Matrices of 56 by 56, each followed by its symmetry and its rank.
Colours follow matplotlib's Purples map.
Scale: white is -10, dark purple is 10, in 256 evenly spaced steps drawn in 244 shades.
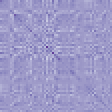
symmetric, rank five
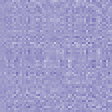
neither, rank five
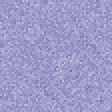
symmetric, full rank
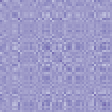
symmetric, rank three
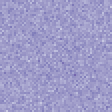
symmetric, full rank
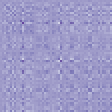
symmetric, rank three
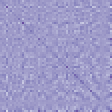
symmetric, rank five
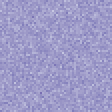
neither, full rank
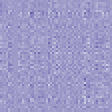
neither, rank five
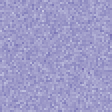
neither, full rank
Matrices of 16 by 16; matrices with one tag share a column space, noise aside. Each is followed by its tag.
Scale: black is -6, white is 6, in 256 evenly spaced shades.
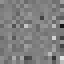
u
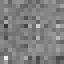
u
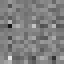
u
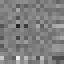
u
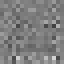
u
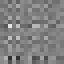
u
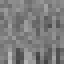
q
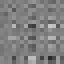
u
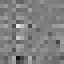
u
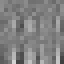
q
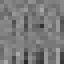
q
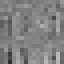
q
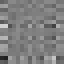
u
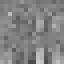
q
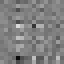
u
